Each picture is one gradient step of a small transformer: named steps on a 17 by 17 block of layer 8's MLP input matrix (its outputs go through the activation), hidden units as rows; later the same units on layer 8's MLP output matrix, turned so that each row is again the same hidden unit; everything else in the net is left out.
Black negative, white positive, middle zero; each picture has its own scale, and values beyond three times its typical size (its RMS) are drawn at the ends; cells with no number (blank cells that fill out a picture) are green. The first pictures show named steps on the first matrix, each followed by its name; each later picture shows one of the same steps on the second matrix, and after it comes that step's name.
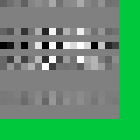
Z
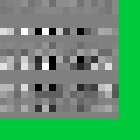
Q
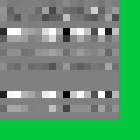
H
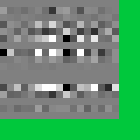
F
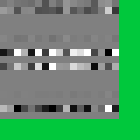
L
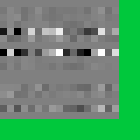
F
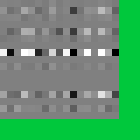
H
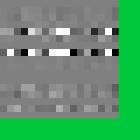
F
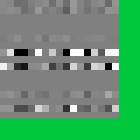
L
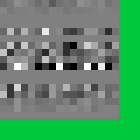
Q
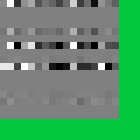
Z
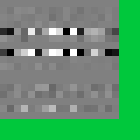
F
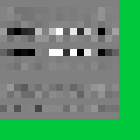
F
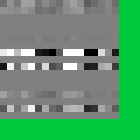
L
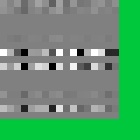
L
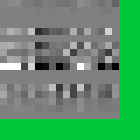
Q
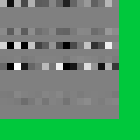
Z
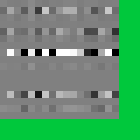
H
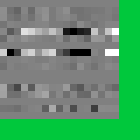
F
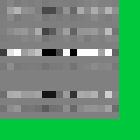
H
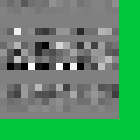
Q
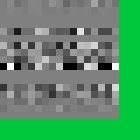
Q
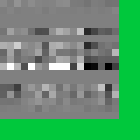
Q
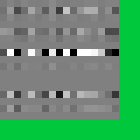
H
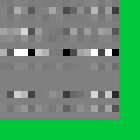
H
